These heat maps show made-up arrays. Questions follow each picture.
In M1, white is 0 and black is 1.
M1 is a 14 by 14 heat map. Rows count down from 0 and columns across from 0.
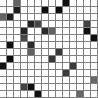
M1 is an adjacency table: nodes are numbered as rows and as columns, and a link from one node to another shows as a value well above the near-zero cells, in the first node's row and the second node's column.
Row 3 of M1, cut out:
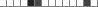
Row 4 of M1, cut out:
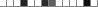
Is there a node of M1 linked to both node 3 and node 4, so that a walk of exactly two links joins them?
yes
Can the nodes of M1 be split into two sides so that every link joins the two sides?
no
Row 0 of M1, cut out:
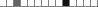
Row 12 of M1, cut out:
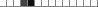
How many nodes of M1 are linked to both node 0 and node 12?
0
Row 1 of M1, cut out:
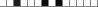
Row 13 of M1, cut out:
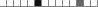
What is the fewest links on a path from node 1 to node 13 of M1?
5
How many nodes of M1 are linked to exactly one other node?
2
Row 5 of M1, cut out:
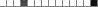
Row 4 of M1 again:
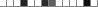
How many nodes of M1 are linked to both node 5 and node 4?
1
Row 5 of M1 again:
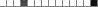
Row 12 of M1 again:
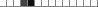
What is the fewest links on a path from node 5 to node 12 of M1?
2
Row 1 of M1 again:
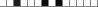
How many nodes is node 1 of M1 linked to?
3
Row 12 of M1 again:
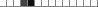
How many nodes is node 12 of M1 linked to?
2
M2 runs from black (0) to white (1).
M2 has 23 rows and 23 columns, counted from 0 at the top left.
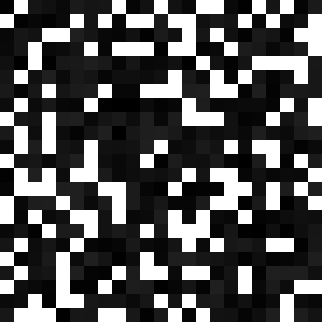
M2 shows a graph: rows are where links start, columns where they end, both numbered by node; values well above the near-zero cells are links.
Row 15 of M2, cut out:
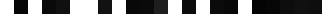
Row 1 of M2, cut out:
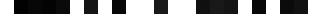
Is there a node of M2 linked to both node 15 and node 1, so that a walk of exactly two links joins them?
yes
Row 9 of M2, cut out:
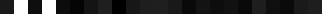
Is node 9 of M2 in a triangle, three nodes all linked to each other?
no
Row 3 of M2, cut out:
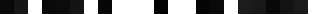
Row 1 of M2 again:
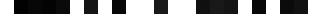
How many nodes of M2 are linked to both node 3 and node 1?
5
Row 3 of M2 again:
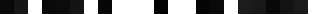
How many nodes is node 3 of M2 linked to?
9
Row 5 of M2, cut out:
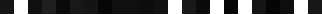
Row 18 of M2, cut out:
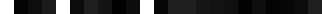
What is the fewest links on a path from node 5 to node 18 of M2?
3
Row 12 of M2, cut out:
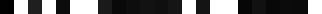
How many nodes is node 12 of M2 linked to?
8
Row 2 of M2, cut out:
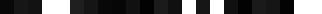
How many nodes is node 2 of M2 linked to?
6
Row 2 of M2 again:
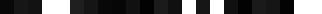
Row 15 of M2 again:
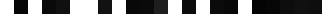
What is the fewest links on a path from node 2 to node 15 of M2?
1
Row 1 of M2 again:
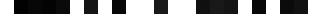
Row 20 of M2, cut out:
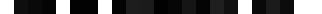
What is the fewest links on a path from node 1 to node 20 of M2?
2
